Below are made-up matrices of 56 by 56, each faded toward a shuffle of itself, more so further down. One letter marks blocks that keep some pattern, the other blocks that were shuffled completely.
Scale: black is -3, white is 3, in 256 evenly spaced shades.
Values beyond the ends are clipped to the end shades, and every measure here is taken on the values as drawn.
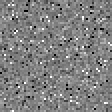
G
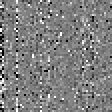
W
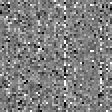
W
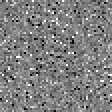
G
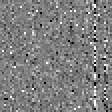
W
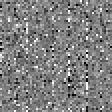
W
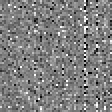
W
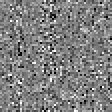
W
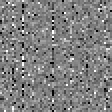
W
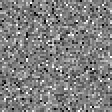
G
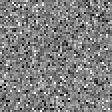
G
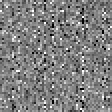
W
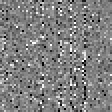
W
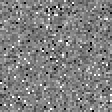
G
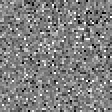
G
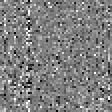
W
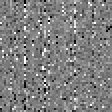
W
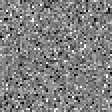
G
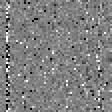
W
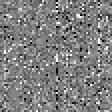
W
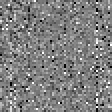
W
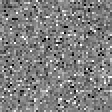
G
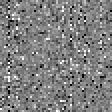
W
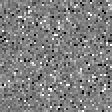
G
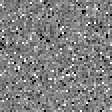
G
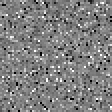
G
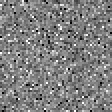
G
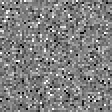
G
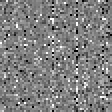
W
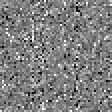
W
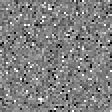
G
